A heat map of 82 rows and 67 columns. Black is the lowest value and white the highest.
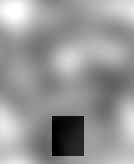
The ninth with the lowest average is the bottom middle. Most values sit high, with a long tail of low ones. An odd patch, lower than its surroundings, sits in the bottom middle. The bottom middle is the roughest part.
